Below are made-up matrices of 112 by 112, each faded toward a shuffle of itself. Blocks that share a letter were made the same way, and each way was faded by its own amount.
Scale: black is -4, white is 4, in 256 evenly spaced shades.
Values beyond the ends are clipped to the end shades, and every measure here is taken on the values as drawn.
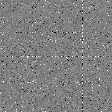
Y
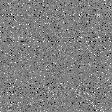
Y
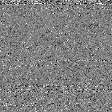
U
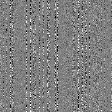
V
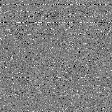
U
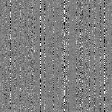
V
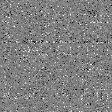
Y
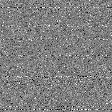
U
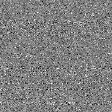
U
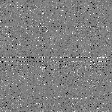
Y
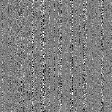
V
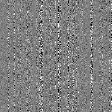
V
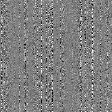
V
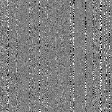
V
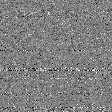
U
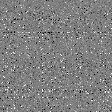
Y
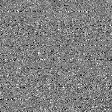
U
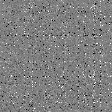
Y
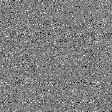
U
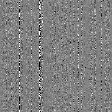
V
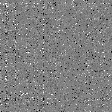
Y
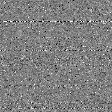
U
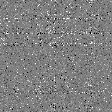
Y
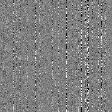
V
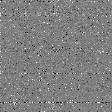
Y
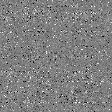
Y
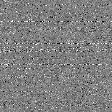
U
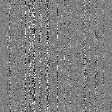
V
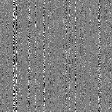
V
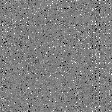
Y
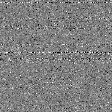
U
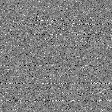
U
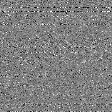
U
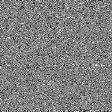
U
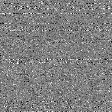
U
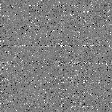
Y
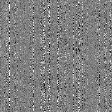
V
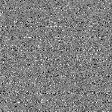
U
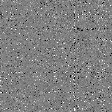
Y
